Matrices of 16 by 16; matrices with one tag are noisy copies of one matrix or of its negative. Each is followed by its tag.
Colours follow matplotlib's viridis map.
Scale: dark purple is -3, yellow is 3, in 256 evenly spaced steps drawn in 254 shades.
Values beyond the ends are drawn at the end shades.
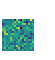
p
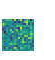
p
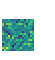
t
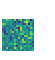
p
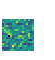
t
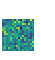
p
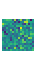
p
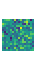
p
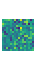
p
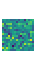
t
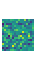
t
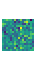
p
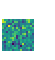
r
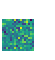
p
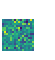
p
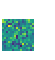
r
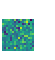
p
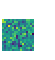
r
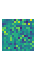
p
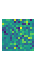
p
